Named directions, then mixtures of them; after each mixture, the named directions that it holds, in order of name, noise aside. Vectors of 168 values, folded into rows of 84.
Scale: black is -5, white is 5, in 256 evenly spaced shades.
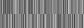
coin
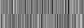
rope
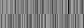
coin, rope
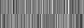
rope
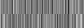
rope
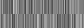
coin, rope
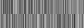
coin, rope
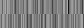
coin, rope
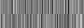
rope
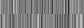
rope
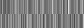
coin, rope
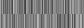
coin, rope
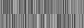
coin, rope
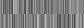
coin, rope
